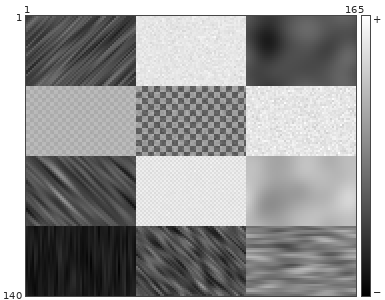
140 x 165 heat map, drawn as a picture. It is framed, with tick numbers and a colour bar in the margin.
The table splits into 4 rows of 3 panels. Panel 1,1: low, slanting up to the right. Panel 1,2: very high, fine-grained, faint in contrast. Panel 1,3: low, smooth. Panel 2,1: high, checkered, faint in contrast. Panel 2,2: middling, checkered, strong in contrast. Panel 2,3: very high, fine-grained, faint in contrast. Panel 3,1: low, slanting down to the right. Panel 3,2: very high, checkered, faint in contrast. Panel 3,3: high, smooth. Panel 4,1: very low, streaked downward, faint in contrast. Panel 4,2: low, slanting down to the right. Panel 4,3: middling, streaked across.
